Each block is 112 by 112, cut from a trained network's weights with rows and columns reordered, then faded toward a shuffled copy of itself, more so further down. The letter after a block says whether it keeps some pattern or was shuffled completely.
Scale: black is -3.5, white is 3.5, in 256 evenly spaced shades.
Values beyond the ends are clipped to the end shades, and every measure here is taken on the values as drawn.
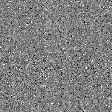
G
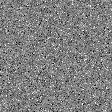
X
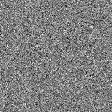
G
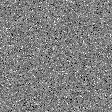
X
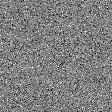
X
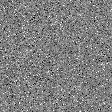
X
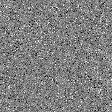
G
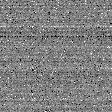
G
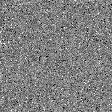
G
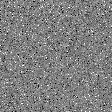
G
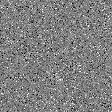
G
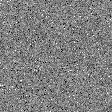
X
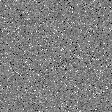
X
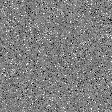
X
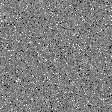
X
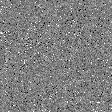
G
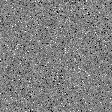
X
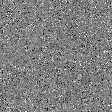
G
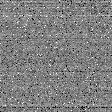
G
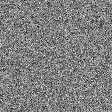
X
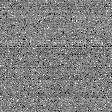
G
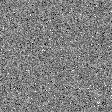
G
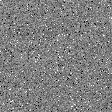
X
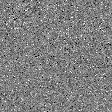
G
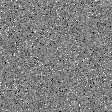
X
